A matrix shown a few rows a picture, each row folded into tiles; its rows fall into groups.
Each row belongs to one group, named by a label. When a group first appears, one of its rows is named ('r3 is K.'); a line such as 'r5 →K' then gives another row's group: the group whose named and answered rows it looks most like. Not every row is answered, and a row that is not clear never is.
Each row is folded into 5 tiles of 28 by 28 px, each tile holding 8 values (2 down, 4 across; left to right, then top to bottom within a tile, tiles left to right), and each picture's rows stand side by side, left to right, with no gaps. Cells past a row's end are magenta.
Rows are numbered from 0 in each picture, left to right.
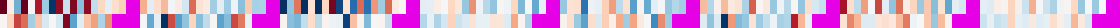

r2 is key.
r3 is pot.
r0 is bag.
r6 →bag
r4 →key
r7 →pot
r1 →pot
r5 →pot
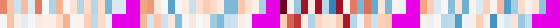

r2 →bag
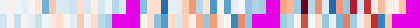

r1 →key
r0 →pot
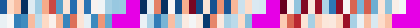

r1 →key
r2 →bag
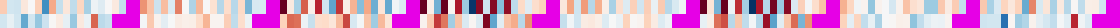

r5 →bag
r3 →bag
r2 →bag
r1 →bag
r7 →pot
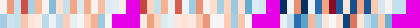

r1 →bag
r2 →key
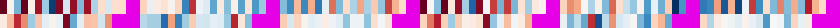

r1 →pot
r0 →bag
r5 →key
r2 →key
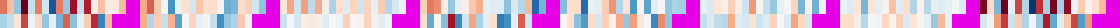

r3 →pot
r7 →bag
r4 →key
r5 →pot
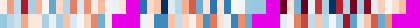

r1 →key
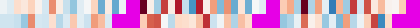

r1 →bag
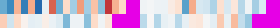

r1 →pot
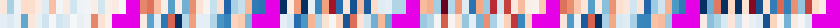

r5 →key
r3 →bag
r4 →pot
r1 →pot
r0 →pot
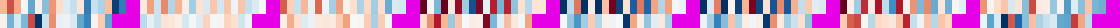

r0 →pot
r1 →bag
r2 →bag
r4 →key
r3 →bag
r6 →bag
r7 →pot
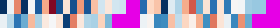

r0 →key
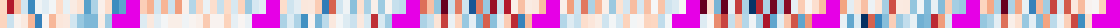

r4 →bag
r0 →pot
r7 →bag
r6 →pot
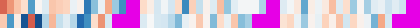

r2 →key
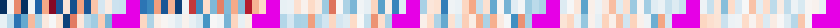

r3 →key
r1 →key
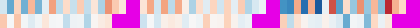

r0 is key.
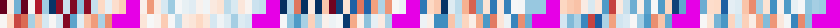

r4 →pot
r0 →bag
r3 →key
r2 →key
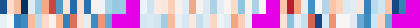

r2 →pot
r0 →key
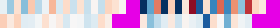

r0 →key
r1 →key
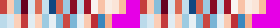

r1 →bag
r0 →bag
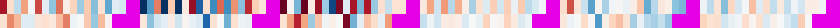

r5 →key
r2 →bag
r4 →pot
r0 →bag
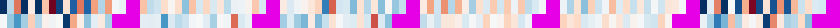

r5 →key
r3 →bag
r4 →key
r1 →pot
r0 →key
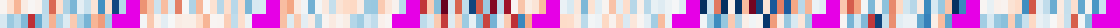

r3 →bag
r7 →pot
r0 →pot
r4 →key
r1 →bag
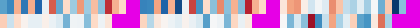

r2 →pot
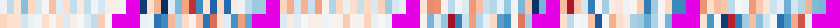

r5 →pot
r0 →key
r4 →pot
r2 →bag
